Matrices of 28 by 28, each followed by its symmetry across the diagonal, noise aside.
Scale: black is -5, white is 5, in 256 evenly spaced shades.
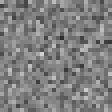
neither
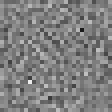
antisymmetric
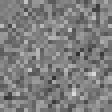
symmetric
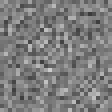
symmetric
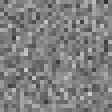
neither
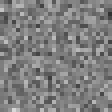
antisymmetric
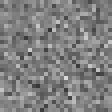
antisymmetric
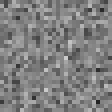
neither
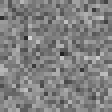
neither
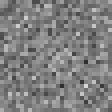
symmetric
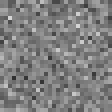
antisymmetric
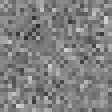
symmetric
